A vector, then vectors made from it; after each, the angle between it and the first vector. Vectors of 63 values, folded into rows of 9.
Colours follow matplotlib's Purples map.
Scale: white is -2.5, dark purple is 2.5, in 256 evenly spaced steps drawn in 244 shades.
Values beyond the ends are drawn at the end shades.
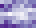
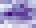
nearly opposite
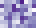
orthogonal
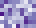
orthogonal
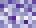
orthogonal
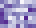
orthogonal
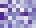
orthogonal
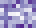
partly aligned
